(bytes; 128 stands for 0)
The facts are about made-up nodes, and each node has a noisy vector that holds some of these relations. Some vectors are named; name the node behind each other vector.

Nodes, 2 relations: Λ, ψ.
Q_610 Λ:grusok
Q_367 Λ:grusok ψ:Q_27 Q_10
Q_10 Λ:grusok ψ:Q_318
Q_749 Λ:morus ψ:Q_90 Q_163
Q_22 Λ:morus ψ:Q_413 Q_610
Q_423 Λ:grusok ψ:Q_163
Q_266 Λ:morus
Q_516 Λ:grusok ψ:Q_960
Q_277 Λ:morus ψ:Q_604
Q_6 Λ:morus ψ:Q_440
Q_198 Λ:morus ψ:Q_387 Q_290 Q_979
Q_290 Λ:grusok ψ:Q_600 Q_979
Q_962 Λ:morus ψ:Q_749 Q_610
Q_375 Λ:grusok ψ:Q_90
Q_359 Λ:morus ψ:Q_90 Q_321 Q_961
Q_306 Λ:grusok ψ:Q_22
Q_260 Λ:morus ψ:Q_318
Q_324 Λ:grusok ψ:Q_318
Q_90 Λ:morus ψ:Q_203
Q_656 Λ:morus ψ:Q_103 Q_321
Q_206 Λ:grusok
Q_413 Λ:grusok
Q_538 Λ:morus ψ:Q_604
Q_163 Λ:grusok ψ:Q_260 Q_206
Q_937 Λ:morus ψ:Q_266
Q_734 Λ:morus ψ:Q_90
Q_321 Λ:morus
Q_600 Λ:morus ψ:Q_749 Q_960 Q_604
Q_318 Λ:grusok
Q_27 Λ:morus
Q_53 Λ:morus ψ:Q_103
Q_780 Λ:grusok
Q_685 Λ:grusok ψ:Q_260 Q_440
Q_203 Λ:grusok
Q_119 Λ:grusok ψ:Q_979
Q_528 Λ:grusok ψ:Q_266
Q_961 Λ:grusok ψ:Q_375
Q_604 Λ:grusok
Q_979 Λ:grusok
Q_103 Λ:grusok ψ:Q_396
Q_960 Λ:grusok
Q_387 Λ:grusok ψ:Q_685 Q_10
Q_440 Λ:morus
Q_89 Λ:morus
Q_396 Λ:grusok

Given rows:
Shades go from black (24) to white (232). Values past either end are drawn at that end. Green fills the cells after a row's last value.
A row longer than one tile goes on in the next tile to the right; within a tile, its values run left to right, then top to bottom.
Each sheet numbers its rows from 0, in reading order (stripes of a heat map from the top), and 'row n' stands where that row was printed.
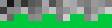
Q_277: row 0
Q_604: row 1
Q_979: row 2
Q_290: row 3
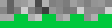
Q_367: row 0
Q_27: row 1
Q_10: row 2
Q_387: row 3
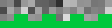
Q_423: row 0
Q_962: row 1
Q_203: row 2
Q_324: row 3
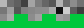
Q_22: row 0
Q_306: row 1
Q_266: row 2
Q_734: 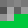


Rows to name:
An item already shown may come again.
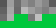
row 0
Q_206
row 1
Q_413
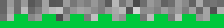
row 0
Q_206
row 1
Q_604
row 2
Q_396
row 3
Q_413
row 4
Q_6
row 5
Q_610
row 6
Q_610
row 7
Q_260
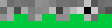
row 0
Q_260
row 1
Q_780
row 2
Q_516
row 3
Q_937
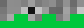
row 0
Q_780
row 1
Q_528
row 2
Q_163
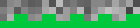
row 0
Q_321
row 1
Q_604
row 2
Q_198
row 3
Q_960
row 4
Q_440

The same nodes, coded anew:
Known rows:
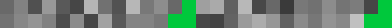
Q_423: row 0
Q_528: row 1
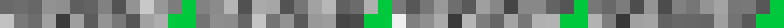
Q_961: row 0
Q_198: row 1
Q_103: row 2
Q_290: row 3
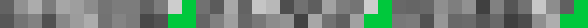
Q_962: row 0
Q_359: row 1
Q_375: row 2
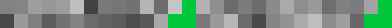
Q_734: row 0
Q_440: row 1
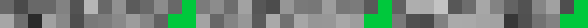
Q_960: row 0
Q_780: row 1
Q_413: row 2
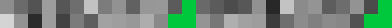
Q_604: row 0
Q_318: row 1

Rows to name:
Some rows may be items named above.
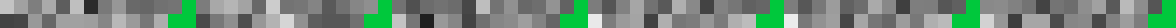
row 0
Q_937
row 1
Q_22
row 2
Q_960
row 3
Q_103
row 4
Q_103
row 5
Q_979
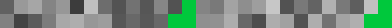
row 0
Q_306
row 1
Q_656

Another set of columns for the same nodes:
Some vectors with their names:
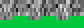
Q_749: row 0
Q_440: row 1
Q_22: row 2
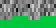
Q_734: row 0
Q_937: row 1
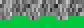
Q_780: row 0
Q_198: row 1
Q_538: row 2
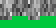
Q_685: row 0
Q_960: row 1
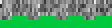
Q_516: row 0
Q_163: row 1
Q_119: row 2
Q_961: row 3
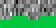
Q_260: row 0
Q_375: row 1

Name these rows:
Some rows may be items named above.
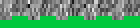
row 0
Q_423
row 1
Q_600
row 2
Q_260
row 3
Q_22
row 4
Q_396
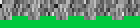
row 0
Q_600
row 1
Q_528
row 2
Q_962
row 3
Q_604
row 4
Q_318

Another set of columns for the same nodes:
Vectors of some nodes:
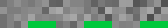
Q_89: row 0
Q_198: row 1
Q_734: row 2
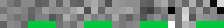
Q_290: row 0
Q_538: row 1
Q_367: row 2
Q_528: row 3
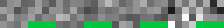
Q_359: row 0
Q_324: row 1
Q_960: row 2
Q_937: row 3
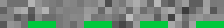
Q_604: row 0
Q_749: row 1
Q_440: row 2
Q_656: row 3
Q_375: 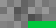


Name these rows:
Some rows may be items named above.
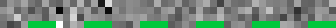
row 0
Q_6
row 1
Q_528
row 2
Q_260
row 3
Q_22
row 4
Q_604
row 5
Q_103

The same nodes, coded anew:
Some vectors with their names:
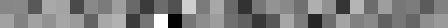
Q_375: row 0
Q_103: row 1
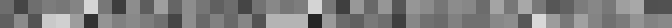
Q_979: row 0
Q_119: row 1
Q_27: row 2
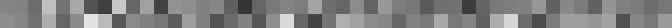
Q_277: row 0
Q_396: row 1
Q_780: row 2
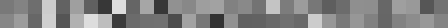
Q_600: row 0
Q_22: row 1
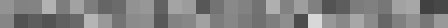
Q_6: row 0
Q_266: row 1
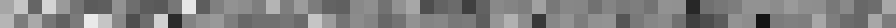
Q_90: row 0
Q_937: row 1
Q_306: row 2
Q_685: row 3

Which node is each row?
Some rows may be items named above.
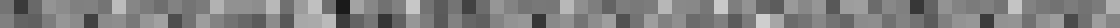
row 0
Q_423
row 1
Q_198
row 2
Q_423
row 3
Q_962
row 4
Q_423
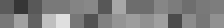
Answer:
Q_960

